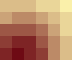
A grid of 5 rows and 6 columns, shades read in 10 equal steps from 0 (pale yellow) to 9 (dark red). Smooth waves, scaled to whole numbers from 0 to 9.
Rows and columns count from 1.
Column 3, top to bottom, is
2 4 6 8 8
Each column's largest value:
8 9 8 7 4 2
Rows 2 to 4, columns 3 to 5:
4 3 2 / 6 5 3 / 8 6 4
